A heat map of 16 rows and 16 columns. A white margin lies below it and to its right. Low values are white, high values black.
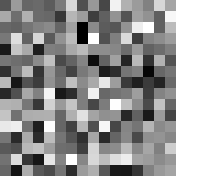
Average level on the scale: 50%. Slope: none. Grain: fine. Ninth with the highest average: middle right. Calmest part: bottom right. Ninth with the lowest average: top right.
